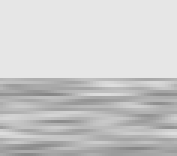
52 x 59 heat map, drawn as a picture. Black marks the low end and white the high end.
The table splits into 2 rows of 1 panel. Panel 1,1: very high, flat. Panel 2,1: high, streaked across.
